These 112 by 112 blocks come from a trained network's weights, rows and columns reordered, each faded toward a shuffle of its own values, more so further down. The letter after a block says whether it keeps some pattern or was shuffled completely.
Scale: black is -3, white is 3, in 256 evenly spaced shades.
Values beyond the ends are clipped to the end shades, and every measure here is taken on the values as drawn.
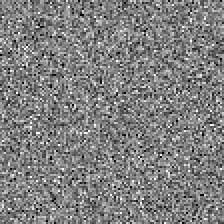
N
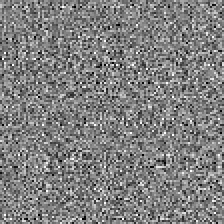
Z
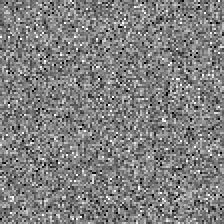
N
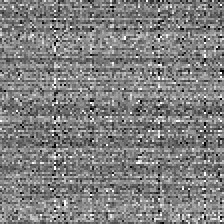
Z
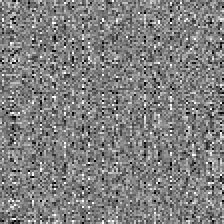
Z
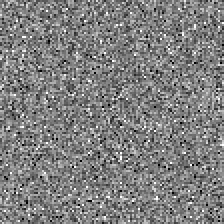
N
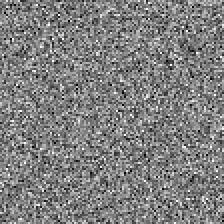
N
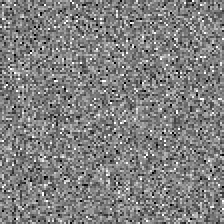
N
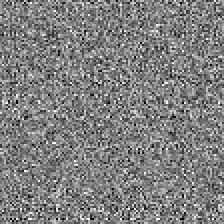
Z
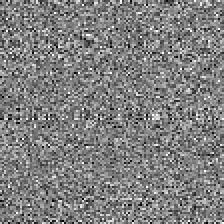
Z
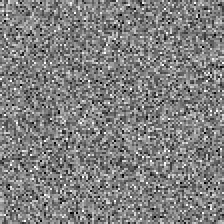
N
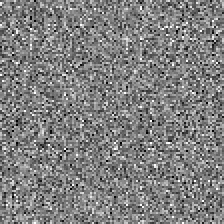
Z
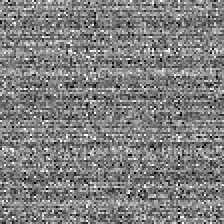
Z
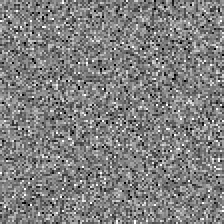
N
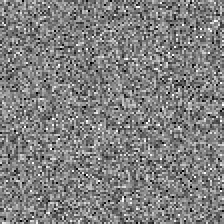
N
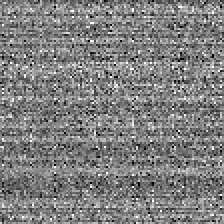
Z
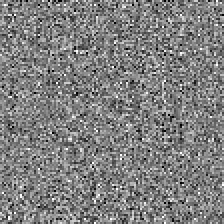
Z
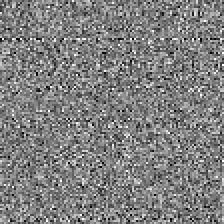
Z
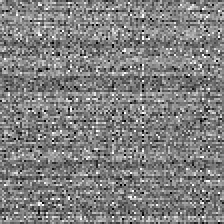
Z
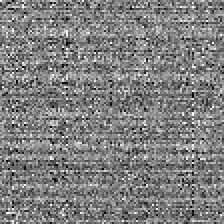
Z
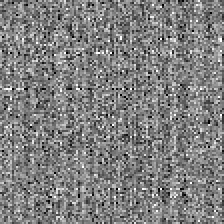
Z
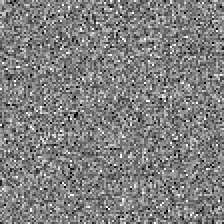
N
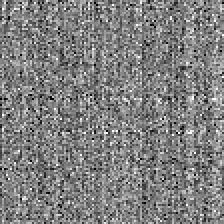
Z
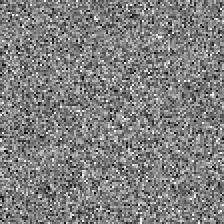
N
